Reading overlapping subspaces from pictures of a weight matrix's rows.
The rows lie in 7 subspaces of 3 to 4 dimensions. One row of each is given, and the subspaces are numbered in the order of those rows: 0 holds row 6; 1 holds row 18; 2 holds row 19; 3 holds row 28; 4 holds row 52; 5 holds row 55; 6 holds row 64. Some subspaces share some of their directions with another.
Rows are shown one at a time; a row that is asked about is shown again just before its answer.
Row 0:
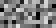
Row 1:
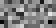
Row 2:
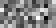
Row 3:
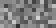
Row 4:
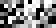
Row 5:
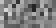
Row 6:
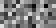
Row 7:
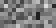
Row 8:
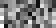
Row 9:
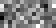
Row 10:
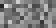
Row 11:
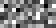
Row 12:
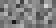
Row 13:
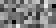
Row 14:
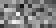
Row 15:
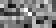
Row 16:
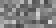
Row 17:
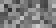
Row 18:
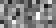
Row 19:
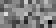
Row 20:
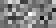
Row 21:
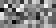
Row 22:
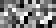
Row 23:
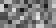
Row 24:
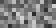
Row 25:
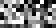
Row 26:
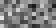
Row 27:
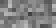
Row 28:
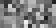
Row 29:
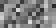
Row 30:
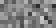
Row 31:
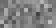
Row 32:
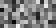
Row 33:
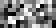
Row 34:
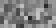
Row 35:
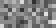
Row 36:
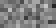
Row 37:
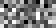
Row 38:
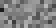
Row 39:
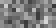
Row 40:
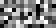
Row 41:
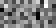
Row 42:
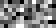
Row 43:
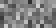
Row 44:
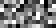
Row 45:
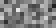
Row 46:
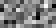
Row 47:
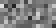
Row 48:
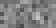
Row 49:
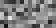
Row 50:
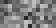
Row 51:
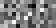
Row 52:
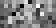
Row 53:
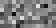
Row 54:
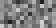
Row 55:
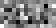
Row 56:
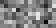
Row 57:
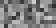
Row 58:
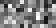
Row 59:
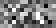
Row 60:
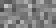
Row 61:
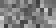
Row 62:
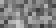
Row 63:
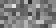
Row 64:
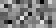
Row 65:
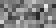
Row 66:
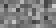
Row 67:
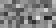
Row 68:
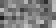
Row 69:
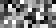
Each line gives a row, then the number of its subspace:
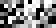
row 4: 4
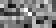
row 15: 4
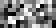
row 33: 4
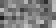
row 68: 4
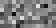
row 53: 4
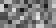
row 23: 6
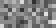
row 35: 1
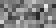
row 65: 1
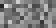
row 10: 6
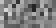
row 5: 0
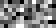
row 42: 1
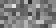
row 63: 4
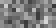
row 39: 3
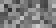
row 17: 6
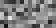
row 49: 1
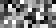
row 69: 3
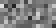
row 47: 4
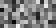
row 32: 4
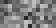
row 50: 3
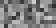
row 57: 1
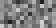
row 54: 6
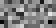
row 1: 1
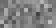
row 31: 1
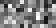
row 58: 3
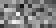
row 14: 5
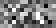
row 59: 2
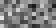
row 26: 0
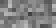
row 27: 4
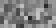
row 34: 5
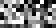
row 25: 5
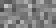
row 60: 6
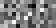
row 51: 0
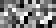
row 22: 2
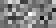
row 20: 3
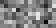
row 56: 3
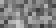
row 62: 5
